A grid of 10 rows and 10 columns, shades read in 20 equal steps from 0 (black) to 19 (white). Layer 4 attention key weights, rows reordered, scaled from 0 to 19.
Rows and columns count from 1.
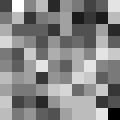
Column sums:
117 99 97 86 94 112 103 102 105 84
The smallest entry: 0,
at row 10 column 10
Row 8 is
12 9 9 11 15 16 8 11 15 4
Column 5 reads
3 10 4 11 13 10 11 15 11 6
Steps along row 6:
down up up down down up up down down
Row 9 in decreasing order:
15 14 14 14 11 7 6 5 4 3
